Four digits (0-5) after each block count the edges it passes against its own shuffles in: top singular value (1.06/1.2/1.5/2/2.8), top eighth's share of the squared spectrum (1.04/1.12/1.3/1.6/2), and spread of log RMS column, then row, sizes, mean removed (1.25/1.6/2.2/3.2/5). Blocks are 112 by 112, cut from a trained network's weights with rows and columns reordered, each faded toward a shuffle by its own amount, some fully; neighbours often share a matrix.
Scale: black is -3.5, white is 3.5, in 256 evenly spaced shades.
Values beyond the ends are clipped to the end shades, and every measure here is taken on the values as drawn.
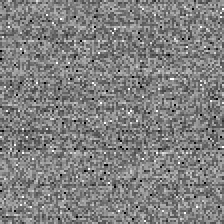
3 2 0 1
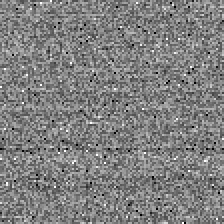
2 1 0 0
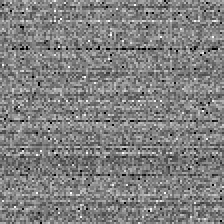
4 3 1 2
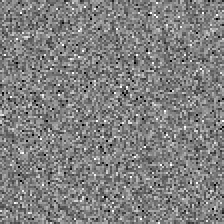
3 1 0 1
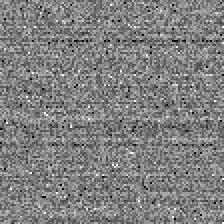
3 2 0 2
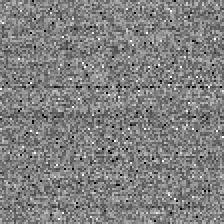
3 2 0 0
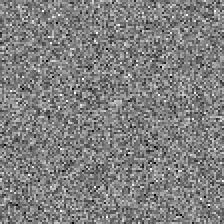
1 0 0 0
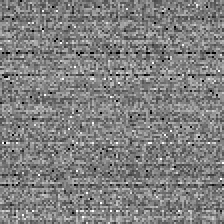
4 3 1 2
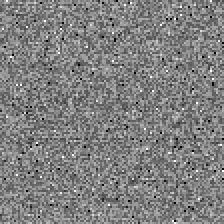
1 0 0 0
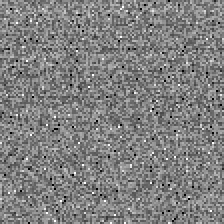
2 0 0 0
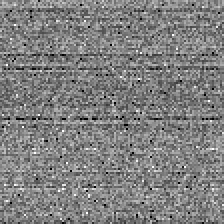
4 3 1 2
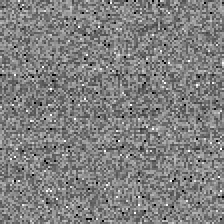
2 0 0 1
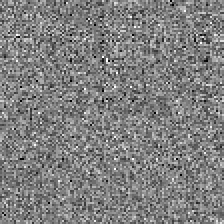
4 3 1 2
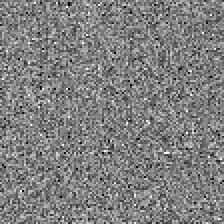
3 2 0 1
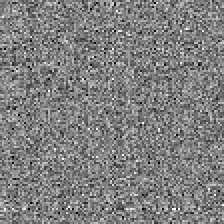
4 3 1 2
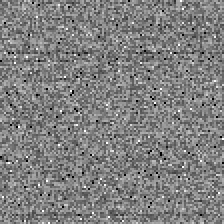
2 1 0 0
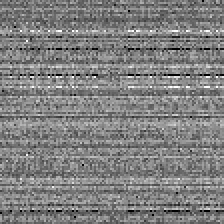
5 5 2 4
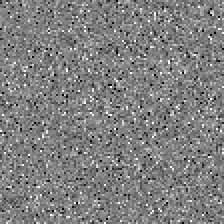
0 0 0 0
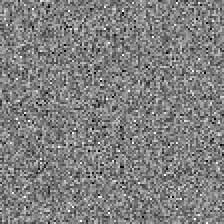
2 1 0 0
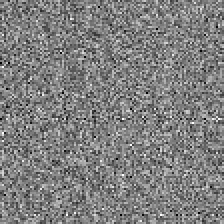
4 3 1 2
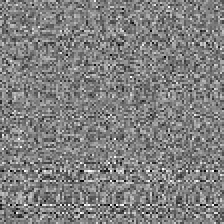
5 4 0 3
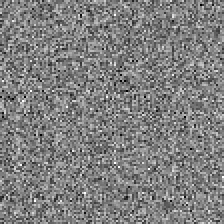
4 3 0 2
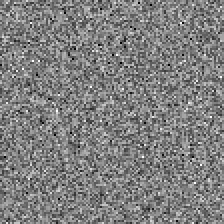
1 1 0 0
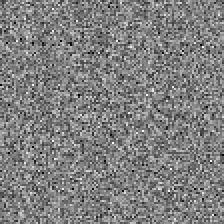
3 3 0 1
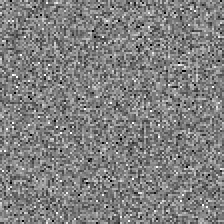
1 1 0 0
